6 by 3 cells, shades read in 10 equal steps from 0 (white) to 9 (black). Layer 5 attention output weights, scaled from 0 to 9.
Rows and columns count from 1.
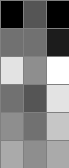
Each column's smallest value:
1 4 0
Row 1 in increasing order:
6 9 9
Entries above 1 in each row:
3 3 1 2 3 3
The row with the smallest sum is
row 3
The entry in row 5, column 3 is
2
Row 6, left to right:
3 4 3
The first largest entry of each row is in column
1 3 2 2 2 2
